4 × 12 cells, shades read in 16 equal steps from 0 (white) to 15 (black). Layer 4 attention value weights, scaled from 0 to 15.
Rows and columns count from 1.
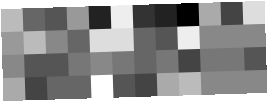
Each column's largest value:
7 11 10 9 13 10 12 13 15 8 11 10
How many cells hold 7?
9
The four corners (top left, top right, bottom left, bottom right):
4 2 5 7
